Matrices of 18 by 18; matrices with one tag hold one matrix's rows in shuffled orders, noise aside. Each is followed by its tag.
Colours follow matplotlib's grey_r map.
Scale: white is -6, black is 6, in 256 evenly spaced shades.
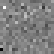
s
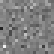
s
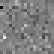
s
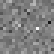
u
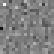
s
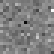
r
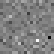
u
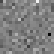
u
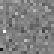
s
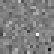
u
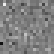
s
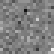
r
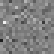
s
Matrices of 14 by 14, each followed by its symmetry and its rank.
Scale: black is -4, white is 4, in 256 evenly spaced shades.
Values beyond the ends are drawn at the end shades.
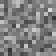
neither, full rank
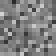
antisymmetric, full rank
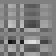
neither, rank one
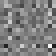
neither, rank two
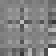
symmetric, rank two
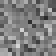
antisymmetric, full rank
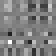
neither, rank two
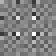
symmetric, rank two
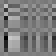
neither, rank one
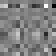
neither, rank two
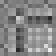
symmetric, rank two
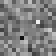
antisymmetric, full rank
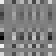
neither, rank one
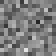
neither, full rank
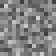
neither, full rank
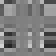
neither, rank one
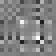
symmetric, rank two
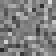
antisymmetric, full rank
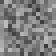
neither, full rank
